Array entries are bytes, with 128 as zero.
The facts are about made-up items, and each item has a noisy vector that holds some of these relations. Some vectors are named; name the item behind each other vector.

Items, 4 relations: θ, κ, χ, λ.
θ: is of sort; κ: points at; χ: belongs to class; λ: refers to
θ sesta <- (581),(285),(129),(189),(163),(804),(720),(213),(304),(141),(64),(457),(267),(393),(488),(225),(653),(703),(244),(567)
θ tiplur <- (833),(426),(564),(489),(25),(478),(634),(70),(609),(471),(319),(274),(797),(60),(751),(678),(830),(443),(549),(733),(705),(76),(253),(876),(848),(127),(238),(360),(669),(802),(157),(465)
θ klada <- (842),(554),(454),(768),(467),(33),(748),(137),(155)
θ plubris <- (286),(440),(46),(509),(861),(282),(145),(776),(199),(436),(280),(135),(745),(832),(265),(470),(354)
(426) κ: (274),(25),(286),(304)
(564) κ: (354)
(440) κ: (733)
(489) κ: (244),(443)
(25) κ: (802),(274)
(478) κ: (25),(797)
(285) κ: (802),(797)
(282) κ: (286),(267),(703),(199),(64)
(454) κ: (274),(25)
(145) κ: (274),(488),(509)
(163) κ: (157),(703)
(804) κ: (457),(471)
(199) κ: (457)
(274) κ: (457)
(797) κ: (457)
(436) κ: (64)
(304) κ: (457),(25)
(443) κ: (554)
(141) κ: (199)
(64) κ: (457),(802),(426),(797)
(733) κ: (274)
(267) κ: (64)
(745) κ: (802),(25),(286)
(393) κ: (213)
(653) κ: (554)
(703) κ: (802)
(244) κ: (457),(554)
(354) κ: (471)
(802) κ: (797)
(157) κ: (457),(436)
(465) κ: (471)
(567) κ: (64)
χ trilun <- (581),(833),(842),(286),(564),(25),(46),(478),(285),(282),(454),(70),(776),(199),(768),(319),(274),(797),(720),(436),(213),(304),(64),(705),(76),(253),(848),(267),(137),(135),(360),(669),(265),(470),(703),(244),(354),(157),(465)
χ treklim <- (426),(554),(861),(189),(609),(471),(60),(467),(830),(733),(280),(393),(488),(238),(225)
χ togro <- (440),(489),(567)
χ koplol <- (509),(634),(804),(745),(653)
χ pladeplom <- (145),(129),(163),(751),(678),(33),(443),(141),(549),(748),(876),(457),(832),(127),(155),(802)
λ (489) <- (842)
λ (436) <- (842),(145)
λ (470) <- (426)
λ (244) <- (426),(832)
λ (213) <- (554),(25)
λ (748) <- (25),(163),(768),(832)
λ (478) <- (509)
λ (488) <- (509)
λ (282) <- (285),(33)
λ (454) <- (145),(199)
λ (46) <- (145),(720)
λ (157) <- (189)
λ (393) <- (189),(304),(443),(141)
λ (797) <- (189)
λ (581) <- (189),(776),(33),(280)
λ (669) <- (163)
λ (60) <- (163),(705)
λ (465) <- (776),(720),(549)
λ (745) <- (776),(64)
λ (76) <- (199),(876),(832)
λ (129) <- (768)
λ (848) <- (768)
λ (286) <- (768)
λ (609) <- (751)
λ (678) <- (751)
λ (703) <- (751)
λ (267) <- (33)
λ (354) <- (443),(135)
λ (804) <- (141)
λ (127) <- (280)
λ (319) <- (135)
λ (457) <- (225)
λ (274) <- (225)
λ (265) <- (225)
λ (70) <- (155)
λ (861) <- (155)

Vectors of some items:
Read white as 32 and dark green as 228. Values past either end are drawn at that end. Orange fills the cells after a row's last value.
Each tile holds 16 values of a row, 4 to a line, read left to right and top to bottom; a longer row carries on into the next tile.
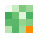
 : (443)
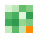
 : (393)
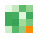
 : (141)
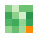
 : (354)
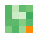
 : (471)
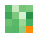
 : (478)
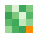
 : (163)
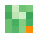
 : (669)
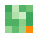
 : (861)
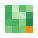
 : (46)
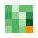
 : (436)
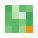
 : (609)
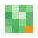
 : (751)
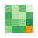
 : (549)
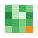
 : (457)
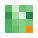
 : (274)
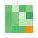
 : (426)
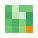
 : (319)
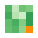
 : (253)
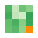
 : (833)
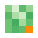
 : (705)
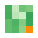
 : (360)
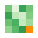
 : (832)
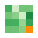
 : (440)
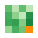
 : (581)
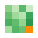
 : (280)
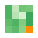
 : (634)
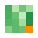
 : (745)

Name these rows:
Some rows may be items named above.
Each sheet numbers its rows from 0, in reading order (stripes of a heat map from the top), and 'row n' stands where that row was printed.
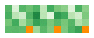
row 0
(76)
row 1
(457)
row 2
(876)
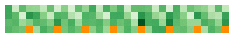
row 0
(454)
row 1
(33)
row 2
(705)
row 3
(467)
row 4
(436)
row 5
(720)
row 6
(733)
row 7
(280)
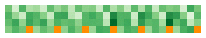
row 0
(842)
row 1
(135)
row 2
(751)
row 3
(64)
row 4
(285)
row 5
(282)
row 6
(163)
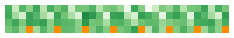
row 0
(137)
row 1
(488)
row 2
(489)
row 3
(802)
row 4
(199)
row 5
(443)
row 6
(802)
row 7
(488)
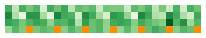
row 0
(457)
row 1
(244)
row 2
(703)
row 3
(564)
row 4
(804)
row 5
(465)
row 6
(213)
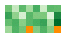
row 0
(155)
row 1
(567)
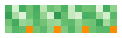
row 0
(748)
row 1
(733)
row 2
(60)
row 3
(768)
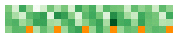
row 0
(554)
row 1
(304)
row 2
(163)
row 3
(267)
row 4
(509)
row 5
(426)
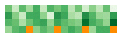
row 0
(145)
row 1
(653)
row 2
(465)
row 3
(776)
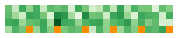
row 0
(225)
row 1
(267)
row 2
(244)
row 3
(189)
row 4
(129)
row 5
(25)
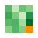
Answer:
(282)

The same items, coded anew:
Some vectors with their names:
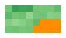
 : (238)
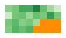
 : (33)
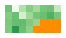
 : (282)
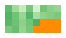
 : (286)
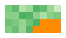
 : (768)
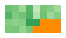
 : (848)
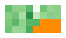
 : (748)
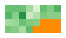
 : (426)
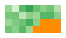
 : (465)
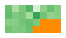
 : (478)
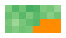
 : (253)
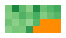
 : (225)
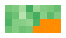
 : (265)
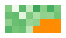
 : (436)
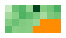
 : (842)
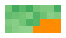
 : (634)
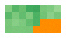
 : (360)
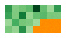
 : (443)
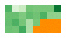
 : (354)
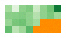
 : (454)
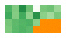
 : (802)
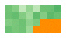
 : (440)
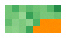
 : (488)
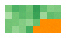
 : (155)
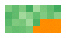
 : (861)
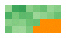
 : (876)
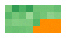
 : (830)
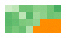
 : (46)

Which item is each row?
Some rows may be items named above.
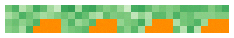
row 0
(768)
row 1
(554)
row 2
(465)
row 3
(489)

